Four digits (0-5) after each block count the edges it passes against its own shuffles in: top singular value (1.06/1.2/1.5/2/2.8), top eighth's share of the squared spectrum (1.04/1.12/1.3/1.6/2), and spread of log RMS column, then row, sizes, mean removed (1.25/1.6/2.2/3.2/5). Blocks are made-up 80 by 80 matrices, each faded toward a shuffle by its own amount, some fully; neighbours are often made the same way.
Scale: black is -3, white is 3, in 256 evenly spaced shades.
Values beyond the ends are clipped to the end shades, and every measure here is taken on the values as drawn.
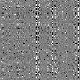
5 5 3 1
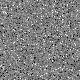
0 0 0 0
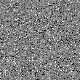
0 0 0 1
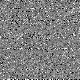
2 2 0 3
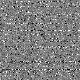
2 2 0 3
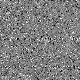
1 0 0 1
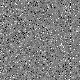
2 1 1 0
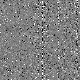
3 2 2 0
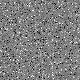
0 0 0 0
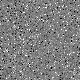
0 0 0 0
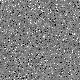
0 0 0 0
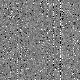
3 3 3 0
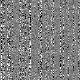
2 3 4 0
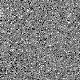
3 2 1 1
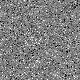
1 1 0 0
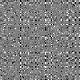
5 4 3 3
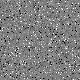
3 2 0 1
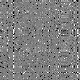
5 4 2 2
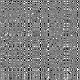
5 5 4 3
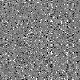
4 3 1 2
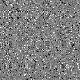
4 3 1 1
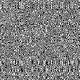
4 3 2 2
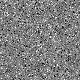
1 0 0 0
